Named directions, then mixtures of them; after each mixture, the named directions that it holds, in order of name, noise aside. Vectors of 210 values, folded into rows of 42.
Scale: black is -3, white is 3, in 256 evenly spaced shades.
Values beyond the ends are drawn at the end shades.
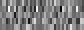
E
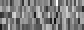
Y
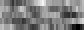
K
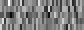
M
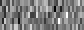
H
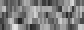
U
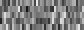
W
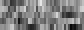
E, K, U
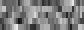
U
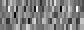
E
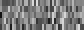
W, Y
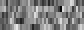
E, U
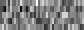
H, U, W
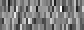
E, M, W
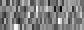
E, H, U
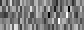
H, M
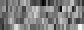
E, K, U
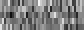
K, M
